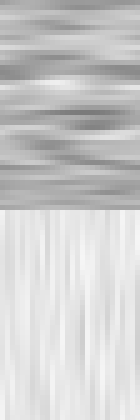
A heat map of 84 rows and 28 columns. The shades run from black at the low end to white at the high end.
It is made of 2 by 1 panels. Panel 1,1: high, streaked across. Panel 2,1: very high, streaked downward, faint in contrast.
